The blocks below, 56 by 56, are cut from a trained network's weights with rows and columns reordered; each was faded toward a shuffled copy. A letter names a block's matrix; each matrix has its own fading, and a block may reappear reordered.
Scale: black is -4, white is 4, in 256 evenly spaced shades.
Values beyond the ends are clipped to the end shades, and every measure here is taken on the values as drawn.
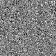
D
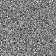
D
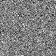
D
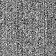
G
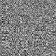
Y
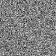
D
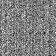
G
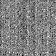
G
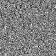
D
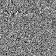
D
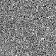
D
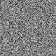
Y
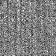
G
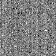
G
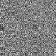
Y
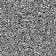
D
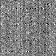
G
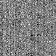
G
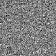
D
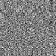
Y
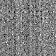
G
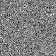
D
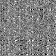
G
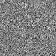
D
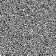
D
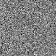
D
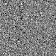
D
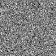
D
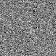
D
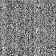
G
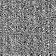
G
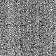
G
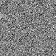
D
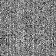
G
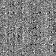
G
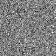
D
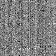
G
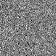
D
